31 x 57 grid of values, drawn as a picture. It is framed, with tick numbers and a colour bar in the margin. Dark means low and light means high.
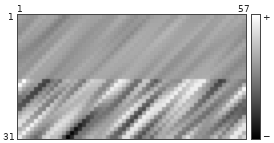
Histogram: heavy tails on both sides. Slope: none. Odd rows or columns: none. Seam: horizontal, 50% of the way down, the top part calmer. Grain: diagonal, up to the right.
